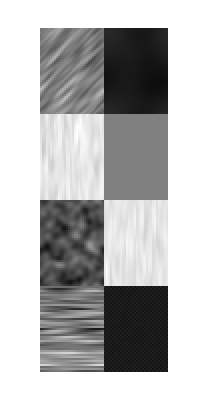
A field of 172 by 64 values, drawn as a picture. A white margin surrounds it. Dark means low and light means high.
The table splits into 4 rows of 2 panels. Panel 1,1: middling, slanting up to the right. Panel 1,2: very low, smooth, faint in contrast. Panel 2,1: very high, streaked downward, faint in contrast. Panel 2,2: middling, flat. Panel 3,1: low, blotchy. Panel 3,2: very high, streaked downward, faint in contrast. Panel 4,1: middling, streaked across, strong in contrast. Panel 4,2: very low, checkered, faint in contrast.
